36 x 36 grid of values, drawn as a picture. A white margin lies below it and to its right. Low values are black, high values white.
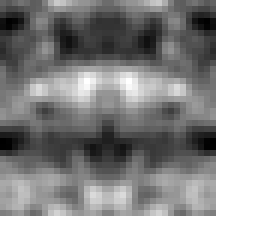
Histogram: bell-shaped. Mirror symmetry: left to right. Stripes: horizontal, repeating 2 times. Ninth with the highest average: centre. Seam: none.
